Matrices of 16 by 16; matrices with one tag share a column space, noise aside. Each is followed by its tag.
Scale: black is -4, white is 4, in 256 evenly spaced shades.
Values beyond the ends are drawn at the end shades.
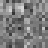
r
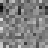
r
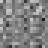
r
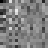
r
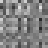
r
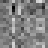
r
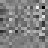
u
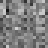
r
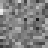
r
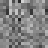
r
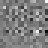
u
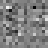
u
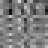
r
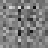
u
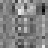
r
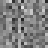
r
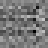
u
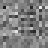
u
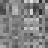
r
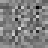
u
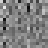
r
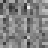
r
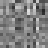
r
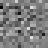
u
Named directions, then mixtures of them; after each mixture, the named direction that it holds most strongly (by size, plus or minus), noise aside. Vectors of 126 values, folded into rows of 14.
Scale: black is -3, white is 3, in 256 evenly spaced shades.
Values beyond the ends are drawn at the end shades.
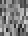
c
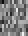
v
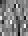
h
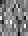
h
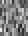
c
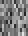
v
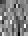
h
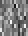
h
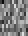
v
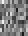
v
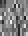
h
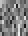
h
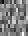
v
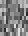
c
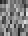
c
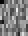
v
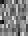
v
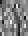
h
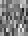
c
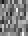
v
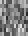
c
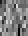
h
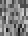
c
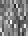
h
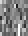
h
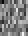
v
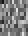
v
